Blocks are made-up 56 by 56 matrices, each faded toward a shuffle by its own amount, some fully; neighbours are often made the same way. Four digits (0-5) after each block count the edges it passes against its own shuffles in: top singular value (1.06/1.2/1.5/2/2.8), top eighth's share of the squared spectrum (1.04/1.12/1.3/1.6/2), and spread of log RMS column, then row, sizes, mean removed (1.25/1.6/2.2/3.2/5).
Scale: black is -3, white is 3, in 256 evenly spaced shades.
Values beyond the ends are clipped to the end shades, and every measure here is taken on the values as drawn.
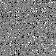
1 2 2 2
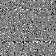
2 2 1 2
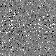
1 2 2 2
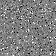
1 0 0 1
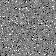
0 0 0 0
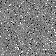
1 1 0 0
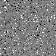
2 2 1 0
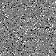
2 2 1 1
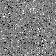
2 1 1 0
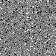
2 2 1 1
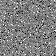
0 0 0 0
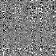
2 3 3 3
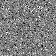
0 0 0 0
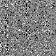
2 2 2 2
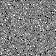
0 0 1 0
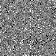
1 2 2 1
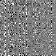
2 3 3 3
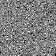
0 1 1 0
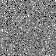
1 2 2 1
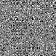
3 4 2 2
